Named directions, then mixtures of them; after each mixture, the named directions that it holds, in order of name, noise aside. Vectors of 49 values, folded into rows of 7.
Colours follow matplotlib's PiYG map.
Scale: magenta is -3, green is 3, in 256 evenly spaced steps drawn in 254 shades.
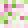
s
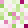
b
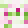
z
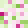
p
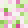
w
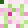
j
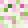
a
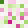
j, w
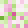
b, j, s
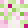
a, b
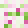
z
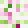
a, j, w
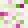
p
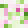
z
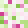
p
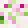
a, s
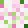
b
